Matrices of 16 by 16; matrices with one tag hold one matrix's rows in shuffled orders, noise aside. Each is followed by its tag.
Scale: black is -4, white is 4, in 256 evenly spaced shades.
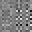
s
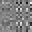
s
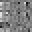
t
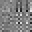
s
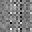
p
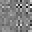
s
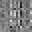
p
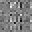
p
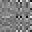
s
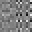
s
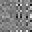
s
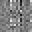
p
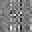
p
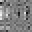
t
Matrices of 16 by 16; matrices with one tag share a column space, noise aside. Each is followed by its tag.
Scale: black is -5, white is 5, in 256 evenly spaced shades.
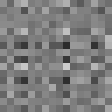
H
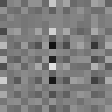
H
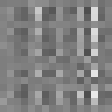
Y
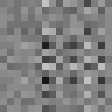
H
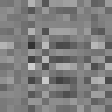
H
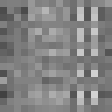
Y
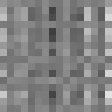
Y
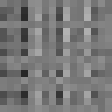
Y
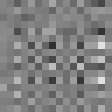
H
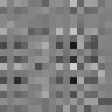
H
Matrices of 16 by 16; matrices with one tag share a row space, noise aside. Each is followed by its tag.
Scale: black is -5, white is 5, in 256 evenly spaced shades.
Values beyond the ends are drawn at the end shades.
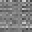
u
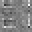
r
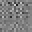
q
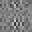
q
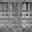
u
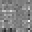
r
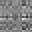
u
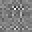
q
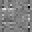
r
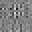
q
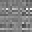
u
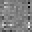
r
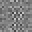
q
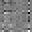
r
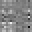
r
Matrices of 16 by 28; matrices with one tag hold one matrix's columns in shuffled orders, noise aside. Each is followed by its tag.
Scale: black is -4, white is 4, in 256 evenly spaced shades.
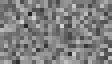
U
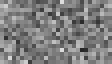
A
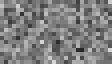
A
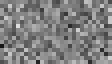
U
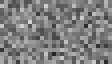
U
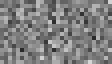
A
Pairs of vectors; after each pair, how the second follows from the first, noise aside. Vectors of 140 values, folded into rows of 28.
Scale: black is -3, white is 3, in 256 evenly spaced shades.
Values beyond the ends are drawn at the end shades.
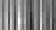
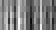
copied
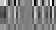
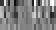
sign-scrambled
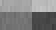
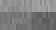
shrunk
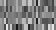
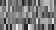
negated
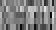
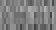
shrunk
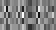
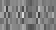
shrunk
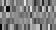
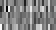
sign-scrambled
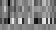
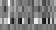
negated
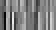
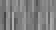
shrunk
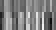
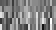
sign-scrambled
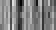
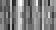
negated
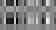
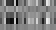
copied
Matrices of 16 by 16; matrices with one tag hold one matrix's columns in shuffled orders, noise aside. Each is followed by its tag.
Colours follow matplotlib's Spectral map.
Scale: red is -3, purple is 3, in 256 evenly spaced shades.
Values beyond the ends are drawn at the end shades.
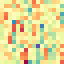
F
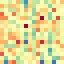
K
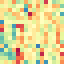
F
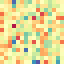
K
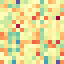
K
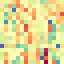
F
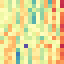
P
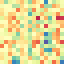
K
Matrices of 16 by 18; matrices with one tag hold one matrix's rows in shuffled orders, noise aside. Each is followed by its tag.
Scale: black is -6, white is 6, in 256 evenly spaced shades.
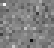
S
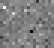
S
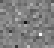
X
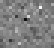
X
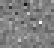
X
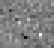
X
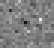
X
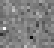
S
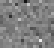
X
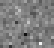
X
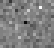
X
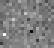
S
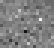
X
